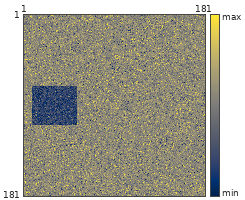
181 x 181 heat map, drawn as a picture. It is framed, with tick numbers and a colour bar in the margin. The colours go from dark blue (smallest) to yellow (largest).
Stripes: none. Ninth with the lowest average: middle left. Odd patch: lower, in the middle left.
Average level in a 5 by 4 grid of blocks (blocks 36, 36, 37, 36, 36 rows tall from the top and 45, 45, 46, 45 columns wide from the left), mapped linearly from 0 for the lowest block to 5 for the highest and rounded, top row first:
5 5 5 5 | 5 5 5 5 | 0 4 5 5 | 5 5 5 5 | 5 5 5 5
